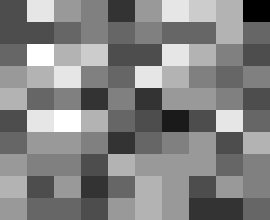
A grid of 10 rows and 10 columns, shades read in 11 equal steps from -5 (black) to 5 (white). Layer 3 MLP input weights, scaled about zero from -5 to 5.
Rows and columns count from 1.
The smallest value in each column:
-2 -2 -1 -3 -3 -3 -4 -3 -3 -5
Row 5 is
2 -1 0 -3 0 -3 1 1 0 -2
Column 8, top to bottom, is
3 -1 2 0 1 -2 1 1 -2 -3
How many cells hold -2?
15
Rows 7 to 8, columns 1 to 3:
-1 1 1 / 1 0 0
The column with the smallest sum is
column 10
